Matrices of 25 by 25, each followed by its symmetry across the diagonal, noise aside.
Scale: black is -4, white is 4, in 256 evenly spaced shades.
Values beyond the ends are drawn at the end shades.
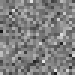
antisymmetric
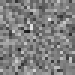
antisymmetric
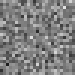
antisymmetric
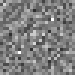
symmetric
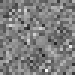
symmetric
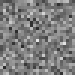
neither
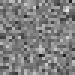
neither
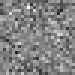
neither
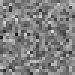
neither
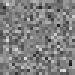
antisymmetric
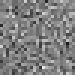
antisymmetric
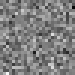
antisymmetric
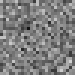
symmetric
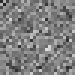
symmetric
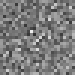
symmetric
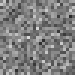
symmetric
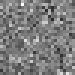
neither
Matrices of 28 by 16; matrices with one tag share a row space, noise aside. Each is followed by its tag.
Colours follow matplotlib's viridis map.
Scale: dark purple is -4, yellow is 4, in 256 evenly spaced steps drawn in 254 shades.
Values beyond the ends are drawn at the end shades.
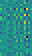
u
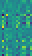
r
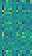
r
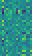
r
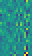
u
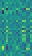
r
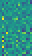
r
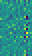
u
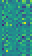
r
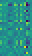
u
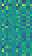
r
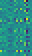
u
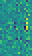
u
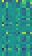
r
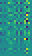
u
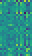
u
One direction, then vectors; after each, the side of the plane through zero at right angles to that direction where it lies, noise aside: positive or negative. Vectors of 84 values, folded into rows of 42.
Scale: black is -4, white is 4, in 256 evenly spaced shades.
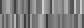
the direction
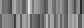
negative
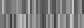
negative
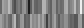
positive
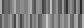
negative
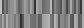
negative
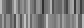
negative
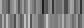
negative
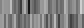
positive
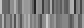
negative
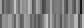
negative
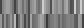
positive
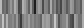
negative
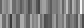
positive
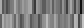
negative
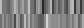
negative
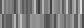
positive
